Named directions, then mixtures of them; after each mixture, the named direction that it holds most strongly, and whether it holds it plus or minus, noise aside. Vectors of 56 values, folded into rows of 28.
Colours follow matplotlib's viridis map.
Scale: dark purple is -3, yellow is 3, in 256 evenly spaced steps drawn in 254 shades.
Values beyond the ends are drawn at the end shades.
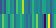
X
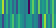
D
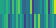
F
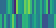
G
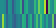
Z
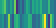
X, minus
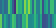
G, plus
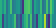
X, minus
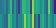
F, minus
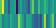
D, plus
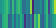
F, plus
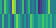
G, minus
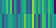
F, minus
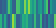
G, plus
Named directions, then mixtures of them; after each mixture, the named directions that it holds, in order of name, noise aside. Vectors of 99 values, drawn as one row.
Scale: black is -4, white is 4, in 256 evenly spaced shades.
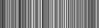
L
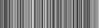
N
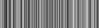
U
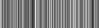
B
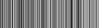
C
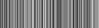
N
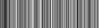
L, N, U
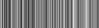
B, C, U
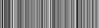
B, C, N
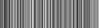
N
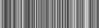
B, U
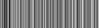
N, U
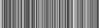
B, U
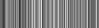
L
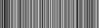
B, L, N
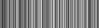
L, U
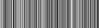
C, U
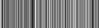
B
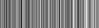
C, U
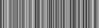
B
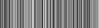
N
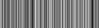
B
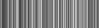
L, U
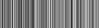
B, C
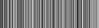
C, N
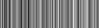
C, L, U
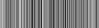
L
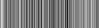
L, U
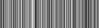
B, C, L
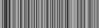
B, N, U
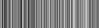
B, C, U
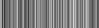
B, L, U
